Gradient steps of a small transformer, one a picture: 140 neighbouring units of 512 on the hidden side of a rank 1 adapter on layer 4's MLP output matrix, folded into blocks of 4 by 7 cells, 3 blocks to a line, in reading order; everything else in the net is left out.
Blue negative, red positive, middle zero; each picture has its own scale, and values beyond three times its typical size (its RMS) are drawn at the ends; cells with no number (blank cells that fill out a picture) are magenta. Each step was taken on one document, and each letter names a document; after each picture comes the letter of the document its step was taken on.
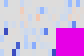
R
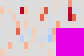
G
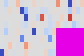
G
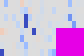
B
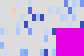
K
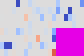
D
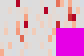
G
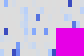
R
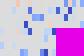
K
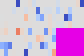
D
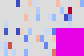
D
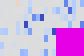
K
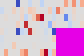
K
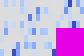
R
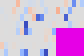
K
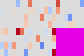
D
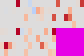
D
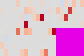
K
